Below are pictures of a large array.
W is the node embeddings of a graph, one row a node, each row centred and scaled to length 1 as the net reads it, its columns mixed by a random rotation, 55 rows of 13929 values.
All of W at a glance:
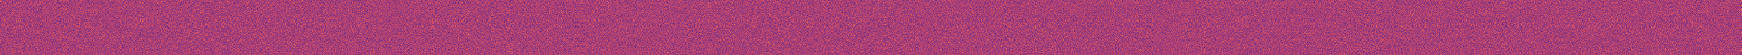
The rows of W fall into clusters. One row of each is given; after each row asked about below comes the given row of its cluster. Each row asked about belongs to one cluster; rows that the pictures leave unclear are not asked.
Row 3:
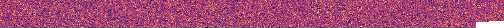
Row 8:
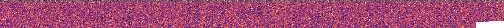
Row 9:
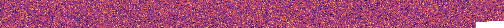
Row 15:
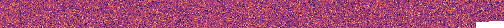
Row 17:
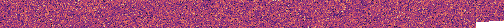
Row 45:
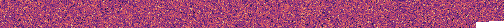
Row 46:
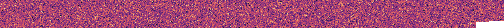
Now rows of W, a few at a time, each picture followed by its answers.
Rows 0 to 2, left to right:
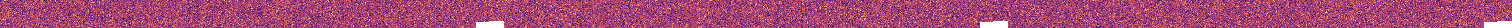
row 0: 8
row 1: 15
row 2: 3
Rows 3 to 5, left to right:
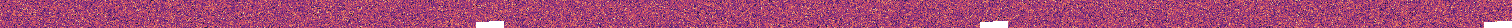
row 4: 45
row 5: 9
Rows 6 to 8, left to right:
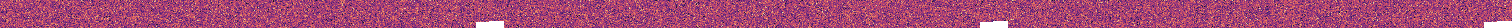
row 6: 46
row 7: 3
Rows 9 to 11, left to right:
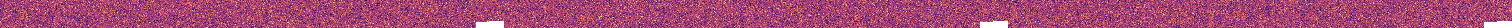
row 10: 46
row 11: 8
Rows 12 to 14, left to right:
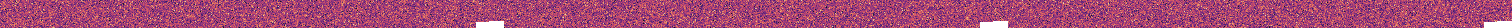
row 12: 46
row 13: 8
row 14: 9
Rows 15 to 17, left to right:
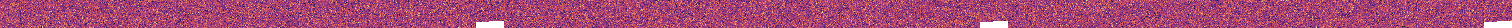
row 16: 3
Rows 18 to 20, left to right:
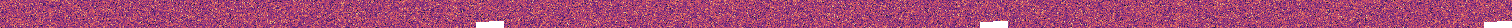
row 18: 46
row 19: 3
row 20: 3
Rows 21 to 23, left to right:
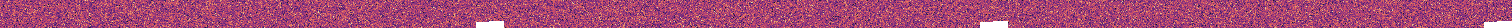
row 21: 3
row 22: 46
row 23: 45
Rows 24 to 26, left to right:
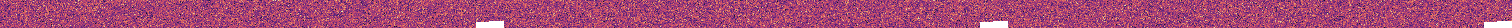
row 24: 17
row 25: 46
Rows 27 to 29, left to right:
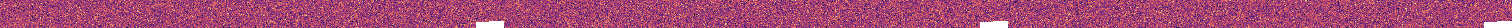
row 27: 46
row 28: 9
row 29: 8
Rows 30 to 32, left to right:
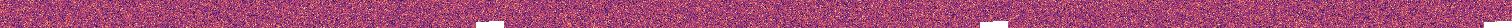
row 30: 45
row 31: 15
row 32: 9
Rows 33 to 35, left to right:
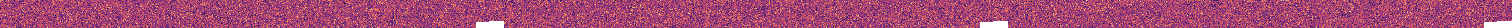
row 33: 45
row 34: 8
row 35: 17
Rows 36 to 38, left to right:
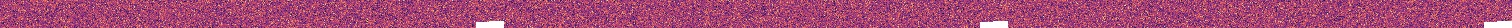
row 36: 9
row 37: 8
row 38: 46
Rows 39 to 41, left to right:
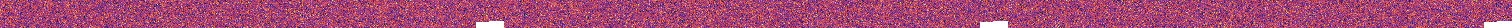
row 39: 15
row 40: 15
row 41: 45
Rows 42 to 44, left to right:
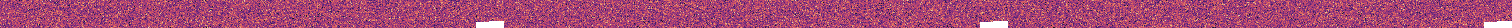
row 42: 8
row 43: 9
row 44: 3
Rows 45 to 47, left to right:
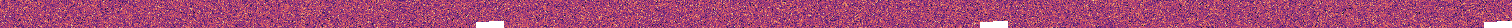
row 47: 3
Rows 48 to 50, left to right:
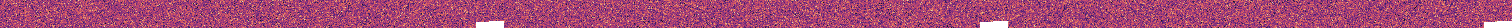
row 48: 17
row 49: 9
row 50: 9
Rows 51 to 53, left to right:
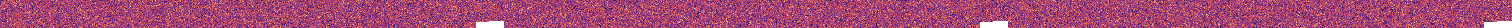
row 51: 46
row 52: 45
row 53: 9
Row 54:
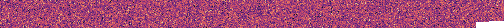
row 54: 8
